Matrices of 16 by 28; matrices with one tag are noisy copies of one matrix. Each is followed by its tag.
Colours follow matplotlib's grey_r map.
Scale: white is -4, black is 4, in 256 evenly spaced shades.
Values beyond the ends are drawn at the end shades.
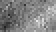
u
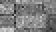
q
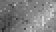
u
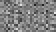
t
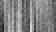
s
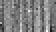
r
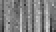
r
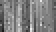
s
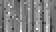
r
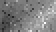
u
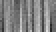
r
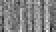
r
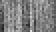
s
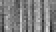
r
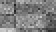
q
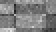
q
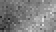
u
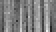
r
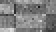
q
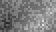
u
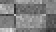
q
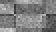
q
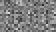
t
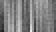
s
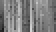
s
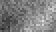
u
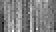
s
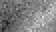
u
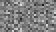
t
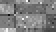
q
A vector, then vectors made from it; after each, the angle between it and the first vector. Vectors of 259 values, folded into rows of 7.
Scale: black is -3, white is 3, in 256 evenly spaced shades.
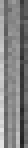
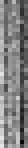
nearly parallel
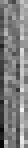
nearly opposite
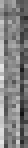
nearly parallel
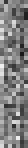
partly aligned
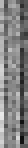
nearly parallel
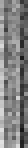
nearly parallel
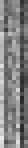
nearly parallel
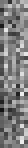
partly opposed
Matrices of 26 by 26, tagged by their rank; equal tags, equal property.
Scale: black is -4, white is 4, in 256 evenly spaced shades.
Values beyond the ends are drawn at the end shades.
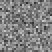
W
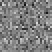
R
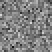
W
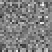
R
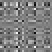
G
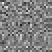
R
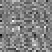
R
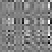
G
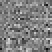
R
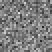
W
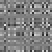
G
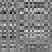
G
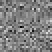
R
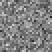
W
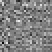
R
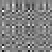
G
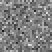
W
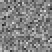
W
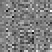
R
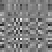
G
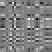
G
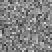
W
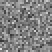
W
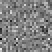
R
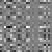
G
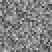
W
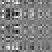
G
